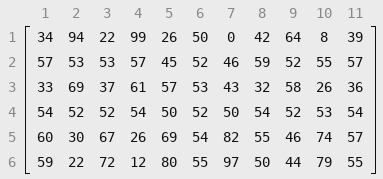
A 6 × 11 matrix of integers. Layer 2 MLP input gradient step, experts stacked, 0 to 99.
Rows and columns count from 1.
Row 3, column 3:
37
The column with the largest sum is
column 5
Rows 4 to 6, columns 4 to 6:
54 50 52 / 26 69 54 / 12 80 55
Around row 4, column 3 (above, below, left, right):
37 67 52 54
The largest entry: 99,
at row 1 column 4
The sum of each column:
297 320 303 309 327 316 318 292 316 295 298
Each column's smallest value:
33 22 22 12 26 50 0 32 44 8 36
